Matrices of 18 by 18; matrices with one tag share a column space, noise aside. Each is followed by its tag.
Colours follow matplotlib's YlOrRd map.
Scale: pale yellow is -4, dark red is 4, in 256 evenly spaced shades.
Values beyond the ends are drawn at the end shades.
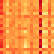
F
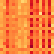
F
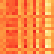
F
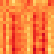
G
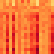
G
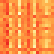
F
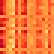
F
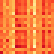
F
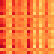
F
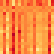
G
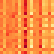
F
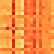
F
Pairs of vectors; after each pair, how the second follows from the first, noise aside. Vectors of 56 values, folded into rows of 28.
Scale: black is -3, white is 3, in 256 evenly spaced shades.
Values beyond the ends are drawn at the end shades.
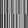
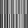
copied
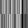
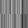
shrunk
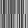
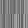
shrunk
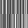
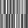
sign-scrambled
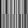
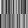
sign-scrambled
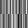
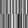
copied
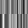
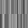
shrunk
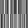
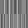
shrunk
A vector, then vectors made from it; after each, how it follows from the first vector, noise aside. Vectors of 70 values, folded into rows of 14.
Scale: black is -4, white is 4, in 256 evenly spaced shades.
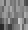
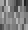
reversed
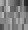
reversed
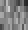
reversed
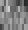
reversed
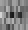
wrapped around
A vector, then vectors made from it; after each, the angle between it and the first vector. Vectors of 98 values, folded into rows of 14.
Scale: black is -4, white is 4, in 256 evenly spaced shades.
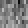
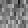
nearly parallel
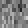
partly aligned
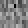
partly aligned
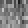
nearly parallel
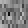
orthogonal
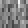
nearly opposite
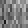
partly opposed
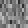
partly aligned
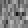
partly aligned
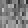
nearly parallel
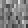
nearly opposite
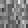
nearly opposite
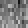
nearly parallel
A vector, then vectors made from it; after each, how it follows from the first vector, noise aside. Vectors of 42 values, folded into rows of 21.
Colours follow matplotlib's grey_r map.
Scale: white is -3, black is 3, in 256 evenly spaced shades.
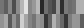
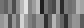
copied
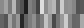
negated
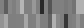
partly zeroed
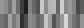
negated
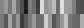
negated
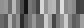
negated
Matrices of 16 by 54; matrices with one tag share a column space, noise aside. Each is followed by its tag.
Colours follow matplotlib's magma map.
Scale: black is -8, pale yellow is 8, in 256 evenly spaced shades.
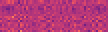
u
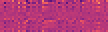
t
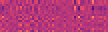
u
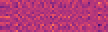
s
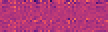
t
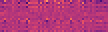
t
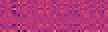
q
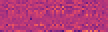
q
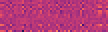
q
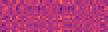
u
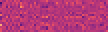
s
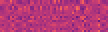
u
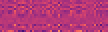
q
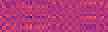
s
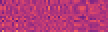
u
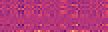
q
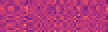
u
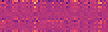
t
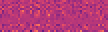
q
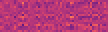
s
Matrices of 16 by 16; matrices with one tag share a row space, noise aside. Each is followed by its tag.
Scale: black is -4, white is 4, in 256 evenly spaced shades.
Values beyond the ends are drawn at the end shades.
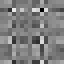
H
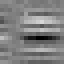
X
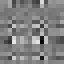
H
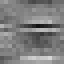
X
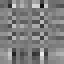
H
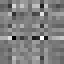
H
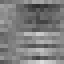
X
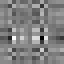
H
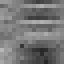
X
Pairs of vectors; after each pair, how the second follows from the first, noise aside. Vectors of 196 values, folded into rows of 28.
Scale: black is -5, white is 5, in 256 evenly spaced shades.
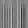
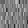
shuffled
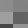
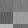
negated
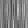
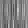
copied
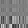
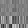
negated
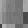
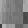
copied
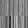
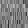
shuffled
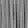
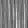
negated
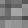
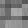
copied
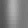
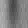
negated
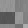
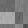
negated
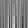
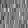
shuffled
